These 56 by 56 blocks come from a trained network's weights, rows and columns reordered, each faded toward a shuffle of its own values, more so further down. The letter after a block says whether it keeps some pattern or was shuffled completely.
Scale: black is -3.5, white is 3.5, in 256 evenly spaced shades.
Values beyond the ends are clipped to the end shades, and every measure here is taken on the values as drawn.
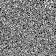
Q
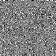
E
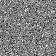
Q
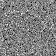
Q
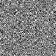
E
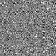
E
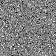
Q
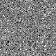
E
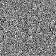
E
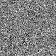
Q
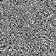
E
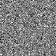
E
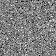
Q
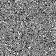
Q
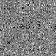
E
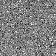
Q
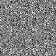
E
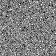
Q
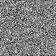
Q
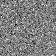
Q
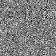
E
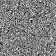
Q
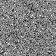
Q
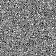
Q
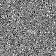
Q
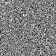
Q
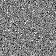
Q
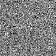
E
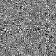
E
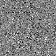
E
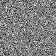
Q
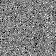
Q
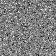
Q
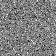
Q
